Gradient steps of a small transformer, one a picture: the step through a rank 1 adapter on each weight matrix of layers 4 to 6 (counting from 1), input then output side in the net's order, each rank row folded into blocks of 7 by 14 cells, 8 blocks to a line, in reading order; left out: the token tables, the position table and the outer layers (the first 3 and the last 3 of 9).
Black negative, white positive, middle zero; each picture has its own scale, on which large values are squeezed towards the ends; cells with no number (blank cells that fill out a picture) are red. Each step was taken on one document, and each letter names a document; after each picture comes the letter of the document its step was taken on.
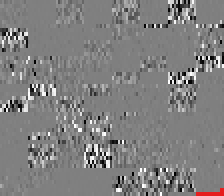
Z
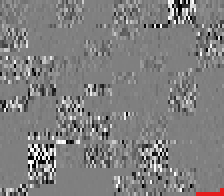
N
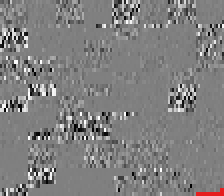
N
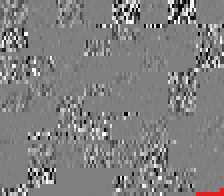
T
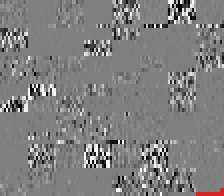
Z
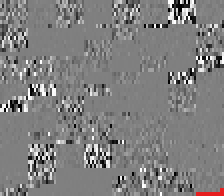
N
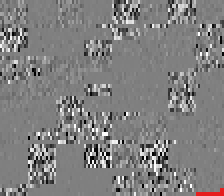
T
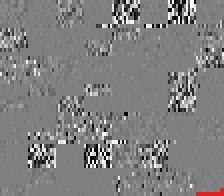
T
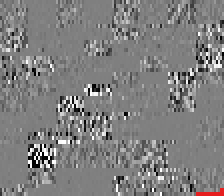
T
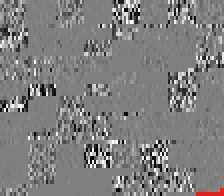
N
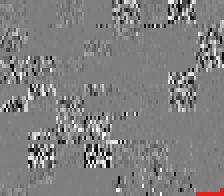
Z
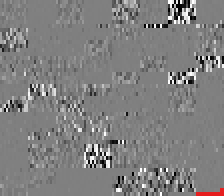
Z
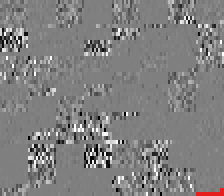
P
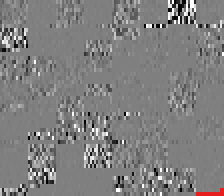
T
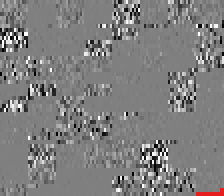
P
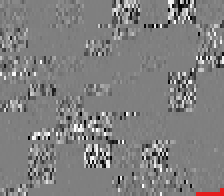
P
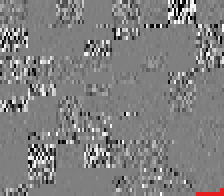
N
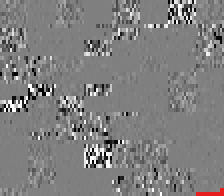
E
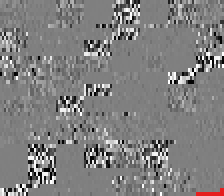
E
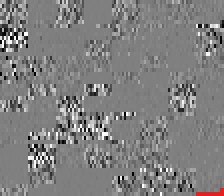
P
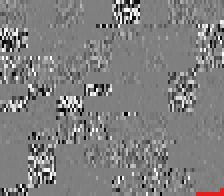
E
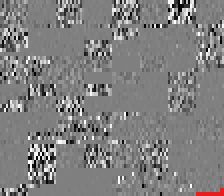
N
